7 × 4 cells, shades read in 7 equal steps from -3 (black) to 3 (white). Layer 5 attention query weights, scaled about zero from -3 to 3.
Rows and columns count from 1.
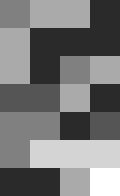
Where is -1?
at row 4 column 1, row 4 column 2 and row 5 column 4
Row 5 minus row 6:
0 -2 -4 -3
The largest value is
3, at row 7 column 4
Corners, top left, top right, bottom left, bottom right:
0 -2 -2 3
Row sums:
0 -5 0 -3 -3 6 0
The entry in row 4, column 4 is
-2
